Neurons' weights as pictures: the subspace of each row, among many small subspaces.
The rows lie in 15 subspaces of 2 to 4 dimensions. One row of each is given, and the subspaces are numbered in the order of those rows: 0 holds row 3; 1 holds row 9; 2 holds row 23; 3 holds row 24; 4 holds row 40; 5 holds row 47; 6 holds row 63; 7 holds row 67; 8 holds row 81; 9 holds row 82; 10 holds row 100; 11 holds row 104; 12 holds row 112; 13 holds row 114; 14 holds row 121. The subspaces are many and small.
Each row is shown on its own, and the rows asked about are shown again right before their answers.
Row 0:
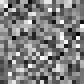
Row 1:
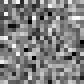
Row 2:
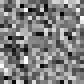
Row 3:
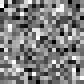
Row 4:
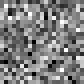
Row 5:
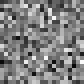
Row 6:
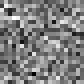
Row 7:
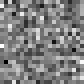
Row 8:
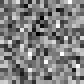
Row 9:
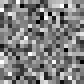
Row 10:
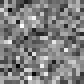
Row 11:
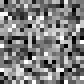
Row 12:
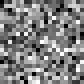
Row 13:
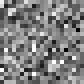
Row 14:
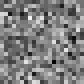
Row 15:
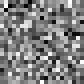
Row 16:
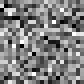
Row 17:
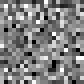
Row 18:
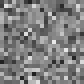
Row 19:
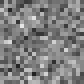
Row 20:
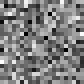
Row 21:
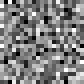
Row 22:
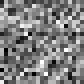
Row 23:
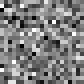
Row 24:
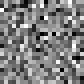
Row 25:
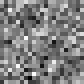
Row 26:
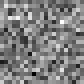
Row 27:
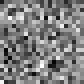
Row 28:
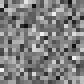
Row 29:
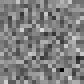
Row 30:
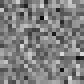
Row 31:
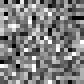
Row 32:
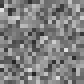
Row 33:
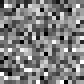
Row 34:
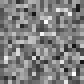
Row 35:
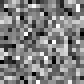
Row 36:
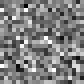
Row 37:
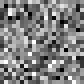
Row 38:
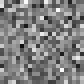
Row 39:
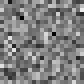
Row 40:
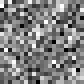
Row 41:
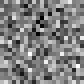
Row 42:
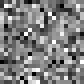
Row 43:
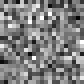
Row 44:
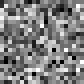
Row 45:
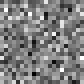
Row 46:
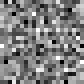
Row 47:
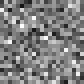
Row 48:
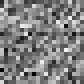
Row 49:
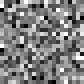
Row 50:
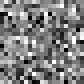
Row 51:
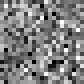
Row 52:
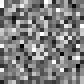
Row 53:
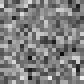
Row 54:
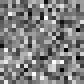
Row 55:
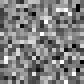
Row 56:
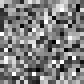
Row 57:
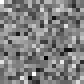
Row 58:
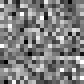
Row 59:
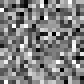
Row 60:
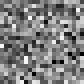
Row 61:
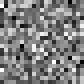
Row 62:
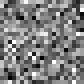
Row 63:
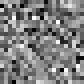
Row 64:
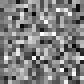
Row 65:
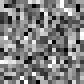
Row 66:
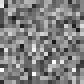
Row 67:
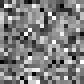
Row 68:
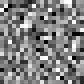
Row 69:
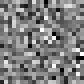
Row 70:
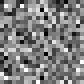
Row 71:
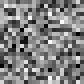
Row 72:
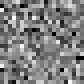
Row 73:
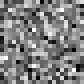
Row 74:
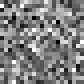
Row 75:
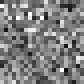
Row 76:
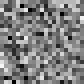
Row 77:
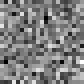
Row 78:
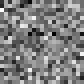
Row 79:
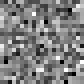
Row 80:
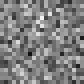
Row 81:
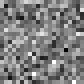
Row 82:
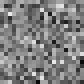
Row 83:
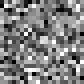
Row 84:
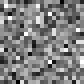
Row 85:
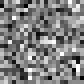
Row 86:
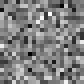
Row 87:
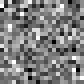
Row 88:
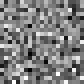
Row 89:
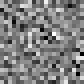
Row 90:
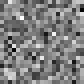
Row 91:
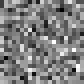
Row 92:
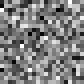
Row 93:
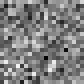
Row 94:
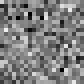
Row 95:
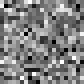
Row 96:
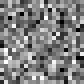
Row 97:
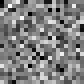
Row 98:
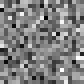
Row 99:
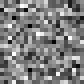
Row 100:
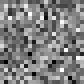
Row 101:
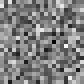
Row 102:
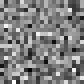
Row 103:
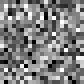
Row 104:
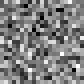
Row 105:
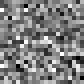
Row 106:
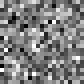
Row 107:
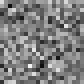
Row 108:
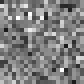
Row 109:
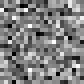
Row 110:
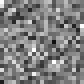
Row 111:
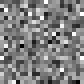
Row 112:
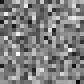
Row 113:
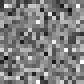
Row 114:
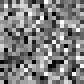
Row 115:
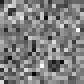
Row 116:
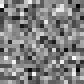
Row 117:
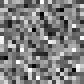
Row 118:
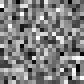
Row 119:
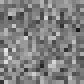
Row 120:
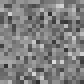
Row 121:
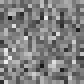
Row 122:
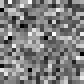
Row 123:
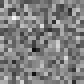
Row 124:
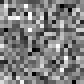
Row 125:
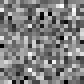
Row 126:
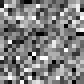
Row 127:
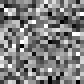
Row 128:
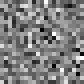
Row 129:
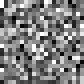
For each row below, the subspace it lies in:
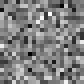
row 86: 1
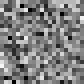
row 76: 9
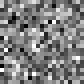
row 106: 2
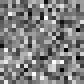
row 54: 3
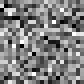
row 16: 2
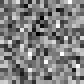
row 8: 11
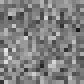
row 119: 14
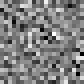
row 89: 5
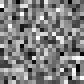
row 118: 0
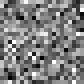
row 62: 8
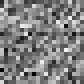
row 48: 14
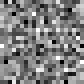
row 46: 0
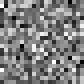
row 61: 13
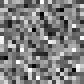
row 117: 11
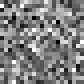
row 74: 6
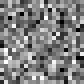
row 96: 14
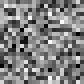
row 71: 2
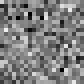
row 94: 6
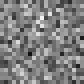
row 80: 11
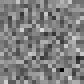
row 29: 4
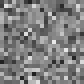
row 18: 7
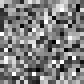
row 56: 4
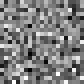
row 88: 9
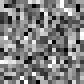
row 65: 11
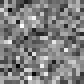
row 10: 5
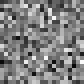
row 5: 12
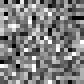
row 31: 12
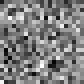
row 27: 14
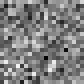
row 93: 8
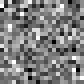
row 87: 0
